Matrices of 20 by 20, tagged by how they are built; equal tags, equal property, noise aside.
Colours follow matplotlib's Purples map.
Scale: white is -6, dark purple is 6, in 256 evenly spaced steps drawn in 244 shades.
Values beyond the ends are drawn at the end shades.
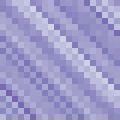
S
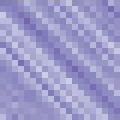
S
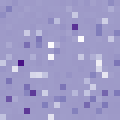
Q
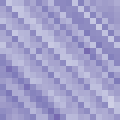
S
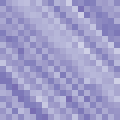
S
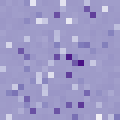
Q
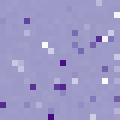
Q
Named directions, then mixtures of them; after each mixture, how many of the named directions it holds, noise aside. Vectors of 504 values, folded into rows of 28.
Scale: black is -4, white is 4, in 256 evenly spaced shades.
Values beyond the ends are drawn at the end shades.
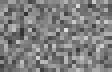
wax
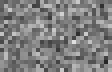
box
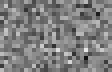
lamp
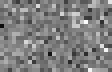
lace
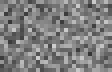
one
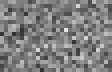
two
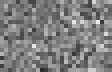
three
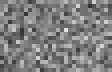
one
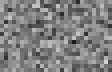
one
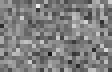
two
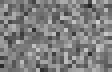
two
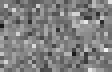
two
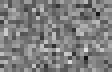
one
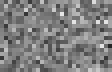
three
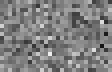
three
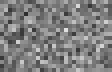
one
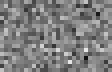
one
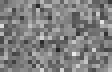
three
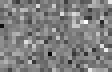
one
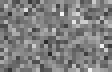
three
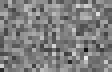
one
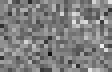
two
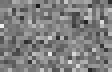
two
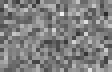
two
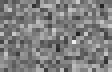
one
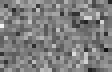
two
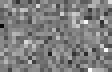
one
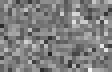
two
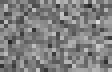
three
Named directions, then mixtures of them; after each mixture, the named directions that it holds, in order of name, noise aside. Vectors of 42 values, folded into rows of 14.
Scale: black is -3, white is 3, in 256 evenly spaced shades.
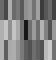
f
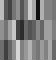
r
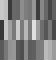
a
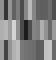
f, r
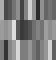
f, r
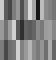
r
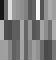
a, r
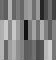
f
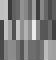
a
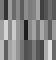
f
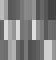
a, f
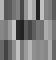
r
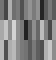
f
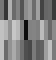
f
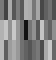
f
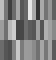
r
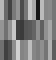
r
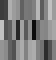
a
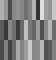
f, r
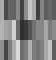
f, r
